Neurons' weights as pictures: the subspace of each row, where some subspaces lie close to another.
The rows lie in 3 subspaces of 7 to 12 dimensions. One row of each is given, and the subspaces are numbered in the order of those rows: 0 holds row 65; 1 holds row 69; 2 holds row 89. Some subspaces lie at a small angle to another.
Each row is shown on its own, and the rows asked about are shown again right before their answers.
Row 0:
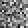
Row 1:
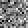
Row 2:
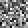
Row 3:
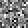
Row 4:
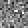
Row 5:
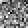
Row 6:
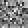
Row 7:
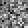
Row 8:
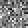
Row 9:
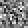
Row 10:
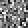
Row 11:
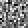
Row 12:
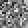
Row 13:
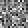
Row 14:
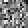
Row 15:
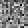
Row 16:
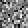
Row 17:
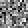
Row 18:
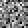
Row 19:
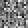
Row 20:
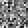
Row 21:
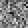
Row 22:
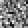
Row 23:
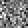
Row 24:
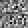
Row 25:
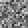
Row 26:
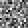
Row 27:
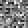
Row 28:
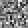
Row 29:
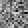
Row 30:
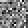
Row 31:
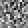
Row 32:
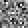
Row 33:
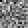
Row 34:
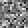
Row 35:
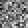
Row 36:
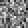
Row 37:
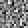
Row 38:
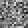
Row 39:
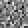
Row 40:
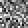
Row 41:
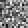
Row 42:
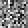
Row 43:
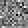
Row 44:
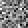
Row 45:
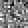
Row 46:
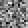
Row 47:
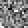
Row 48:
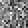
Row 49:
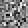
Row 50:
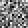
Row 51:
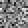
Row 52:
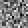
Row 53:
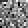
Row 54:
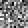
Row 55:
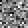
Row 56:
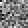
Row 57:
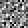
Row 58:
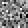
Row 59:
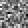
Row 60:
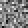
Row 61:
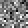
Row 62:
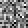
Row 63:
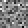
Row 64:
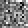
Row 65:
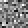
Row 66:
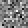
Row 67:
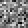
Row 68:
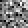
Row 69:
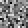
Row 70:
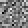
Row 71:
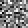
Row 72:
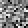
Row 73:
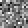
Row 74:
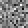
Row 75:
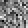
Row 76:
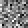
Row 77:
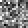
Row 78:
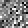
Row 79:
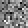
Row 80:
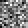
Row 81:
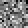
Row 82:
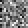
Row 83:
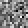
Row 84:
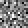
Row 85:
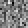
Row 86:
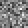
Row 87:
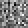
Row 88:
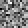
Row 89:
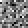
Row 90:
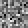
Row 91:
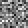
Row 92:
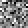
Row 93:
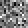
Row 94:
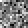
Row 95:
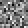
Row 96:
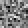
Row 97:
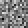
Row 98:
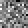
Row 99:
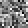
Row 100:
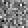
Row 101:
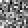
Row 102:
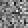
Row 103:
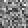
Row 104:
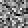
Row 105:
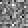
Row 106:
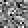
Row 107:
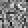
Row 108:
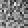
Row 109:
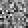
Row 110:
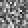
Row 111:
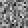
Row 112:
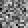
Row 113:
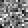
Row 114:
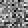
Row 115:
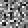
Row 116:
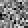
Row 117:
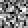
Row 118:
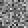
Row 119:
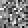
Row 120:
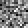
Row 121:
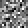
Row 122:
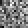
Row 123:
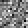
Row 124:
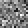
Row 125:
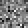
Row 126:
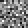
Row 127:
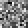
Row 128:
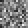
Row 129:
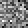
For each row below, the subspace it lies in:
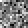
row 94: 0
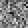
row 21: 1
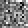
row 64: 0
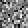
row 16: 1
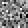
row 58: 0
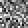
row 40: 2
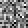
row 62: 2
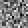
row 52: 0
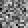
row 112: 2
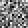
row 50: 1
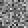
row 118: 2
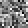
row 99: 2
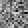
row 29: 0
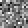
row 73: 1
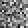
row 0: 0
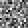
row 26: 2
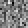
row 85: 2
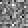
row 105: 2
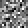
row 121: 2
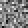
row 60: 0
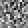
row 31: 1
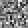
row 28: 1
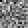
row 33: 1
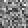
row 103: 2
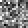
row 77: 1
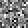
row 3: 2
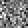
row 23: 0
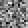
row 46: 2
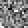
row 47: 1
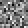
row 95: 2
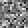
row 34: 0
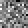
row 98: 1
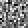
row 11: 2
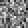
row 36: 2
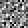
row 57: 2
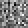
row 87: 0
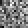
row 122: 1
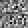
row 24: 1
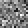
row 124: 0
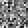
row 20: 0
